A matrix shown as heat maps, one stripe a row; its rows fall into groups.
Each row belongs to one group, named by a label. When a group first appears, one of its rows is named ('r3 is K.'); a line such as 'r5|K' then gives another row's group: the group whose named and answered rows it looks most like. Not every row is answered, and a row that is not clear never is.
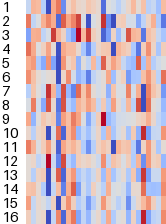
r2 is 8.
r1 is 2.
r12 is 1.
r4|8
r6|8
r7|1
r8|1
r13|2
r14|2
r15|8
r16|2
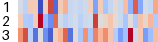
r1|2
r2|1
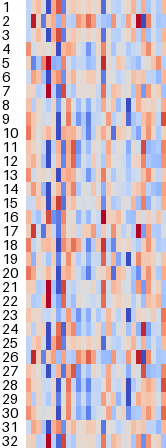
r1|2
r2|1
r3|2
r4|8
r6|2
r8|8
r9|8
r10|8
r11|2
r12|2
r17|1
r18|8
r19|8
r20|8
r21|1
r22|1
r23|8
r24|2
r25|2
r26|1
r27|2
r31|2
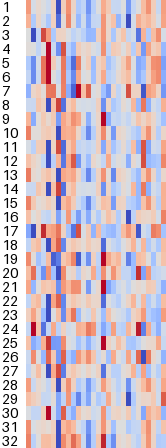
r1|8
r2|8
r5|1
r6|1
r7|1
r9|8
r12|2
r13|8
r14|2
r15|8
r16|8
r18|2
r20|1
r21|8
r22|2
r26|1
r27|2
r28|8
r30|1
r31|8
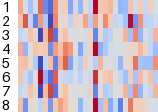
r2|1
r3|2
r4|8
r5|2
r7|2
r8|8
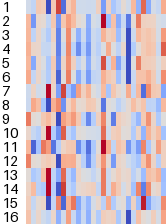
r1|2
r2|8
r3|8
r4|8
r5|8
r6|8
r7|1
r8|2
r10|1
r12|8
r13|1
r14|1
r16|8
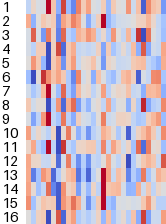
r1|1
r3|1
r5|2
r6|1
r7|1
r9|1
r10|8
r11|1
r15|8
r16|2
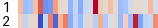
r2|2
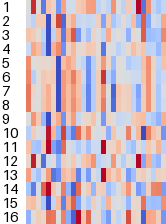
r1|1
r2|2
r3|2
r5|8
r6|8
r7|8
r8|8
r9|2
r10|1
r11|1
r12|1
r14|1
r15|2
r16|1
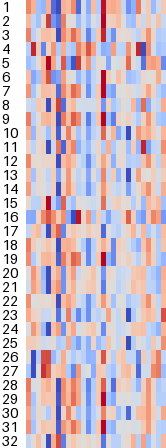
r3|8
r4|1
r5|1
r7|8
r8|2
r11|2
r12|8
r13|8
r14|8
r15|1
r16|1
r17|2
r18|8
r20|2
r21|2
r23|8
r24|2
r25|8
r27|1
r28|8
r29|8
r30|8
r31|8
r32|2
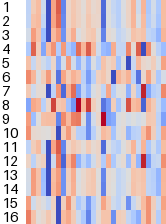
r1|2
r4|1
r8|1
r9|8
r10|8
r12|2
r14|2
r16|8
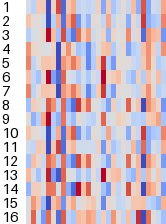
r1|2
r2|2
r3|1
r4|8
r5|8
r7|8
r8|1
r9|1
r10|2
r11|2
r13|1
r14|1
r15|2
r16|1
